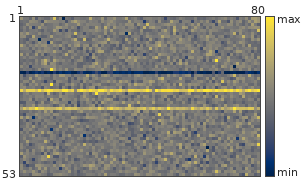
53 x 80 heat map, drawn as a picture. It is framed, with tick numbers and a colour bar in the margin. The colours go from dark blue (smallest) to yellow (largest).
The distribution is heavy-tailed on both sides. Rows 19, 25 and 31 differ from the rows beside them. No overall slope runs across the table.
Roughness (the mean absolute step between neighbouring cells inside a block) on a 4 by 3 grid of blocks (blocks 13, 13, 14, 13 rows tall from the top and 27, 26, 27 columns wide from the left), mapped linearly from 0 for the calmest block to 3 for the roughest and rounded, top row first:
110
323
111
001
